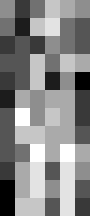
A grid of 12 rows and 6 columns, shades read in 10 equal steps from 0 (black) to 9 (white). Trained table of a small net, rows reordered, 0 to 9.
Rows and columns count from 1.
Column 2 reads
2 1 3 3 3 6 9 7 4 6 6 7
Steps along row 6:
up down up same down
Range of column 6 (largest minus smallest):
6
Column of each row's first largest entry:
4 4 4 3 3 2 2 2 3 3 3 5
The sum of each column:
28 57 76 61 77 40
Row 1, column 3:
4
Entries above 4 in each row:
4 2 1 3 2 4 4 4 4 4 4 3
